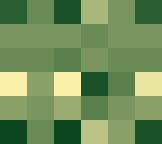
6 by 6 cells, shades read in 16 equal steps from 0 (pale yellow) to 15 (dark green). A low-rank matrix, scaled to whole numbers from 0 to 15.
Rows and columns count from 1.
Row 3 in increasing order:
8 9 9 9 9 10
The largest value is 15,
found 2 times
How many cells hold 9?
7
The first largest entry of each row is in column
3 4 3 4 4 1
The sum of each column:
52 50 53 50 50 52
